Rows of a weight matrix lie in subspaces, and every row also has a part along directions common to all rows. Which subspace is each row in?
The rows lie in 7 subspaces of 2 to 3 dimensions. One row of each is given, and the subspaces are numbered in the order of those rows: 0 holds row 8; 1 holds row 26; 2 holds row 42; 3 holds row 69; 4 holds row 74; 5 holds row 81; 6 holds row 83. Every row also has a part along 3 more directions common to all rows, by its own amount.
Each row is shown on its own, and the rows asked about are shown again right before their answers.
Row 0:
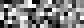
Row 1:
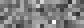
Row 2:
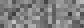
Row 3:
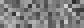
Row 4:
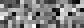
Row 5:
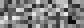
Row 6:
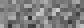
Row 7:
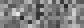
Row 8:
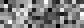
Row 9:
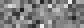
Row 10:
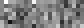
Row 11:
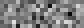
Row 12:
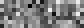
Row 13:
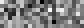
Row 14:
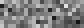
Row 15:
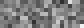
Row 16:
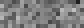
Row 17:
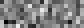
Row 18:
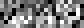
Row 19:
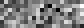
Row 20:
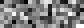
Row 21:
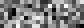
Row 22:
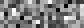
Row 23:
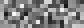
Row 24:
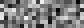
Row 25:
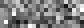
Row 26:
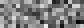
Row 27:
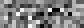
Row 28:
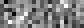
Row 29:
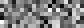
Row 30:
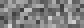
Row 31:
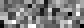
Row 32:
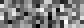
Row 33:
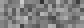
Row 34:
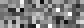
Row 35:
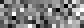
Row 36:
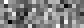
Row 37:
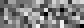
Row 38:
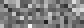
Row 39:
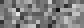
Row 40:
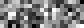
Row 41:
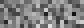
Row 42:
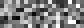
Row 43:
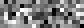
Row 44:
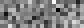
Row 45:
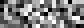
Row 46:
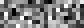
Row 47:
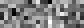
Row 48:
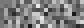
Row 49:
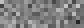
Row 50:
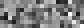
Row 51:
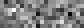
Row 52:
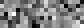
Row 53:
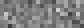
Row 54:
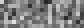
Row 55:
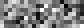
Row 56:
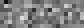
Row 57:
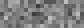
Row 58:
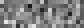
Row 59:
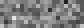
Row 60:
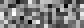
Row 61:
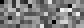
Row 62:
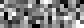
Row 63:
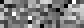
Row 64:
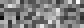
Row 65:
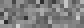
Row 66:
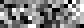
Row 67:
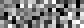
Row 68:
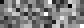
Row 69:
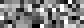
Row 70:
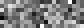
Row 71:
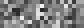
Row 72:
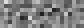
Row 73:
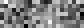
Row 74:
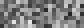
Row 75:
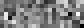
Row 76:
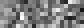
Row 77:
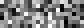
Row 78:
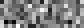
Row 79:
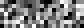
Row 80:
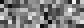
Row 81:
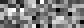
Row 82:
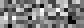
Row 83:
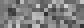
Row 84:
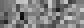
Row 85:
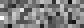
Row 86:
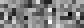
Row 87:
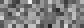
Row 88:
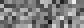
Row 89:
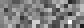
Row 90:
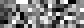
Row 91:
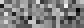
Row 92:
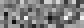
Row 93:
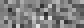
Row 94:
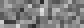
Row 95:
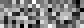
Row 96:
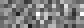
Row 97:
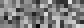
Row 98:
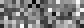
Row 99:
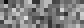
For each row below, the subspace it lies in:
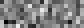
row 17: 3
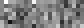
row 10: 0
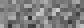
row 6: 2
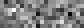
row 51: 5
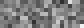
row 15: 4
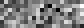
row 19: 6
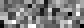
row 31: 3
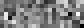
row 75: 2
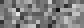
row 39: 4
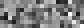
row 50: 2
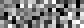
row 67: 2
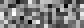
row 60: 4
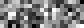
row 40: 6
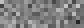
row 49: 1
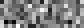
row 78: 3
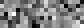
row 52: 1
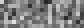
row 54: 3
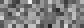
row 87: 6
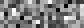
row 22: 4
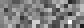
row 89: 4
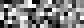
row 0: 0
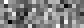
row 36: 0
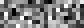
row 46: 4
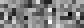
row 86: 0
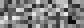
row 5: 2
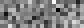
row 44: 2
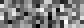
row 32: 3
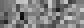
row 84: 4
